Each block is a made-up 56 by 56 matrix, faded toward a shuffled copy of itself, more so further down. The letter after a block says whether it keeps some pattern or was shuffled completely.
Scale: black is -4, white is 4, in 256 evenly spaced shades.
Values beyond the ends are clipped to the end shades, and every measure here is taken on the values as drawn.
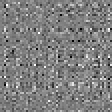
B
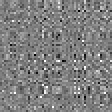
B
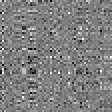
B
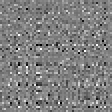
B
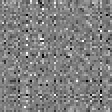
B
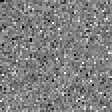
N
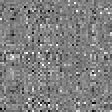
B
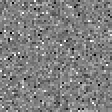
N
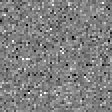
N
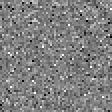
N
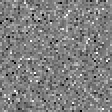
N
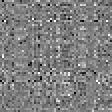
B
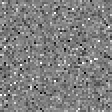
N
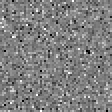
N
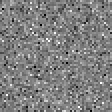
N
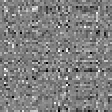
B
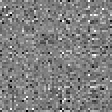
B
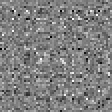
B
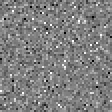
N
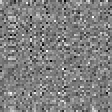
B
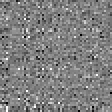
B
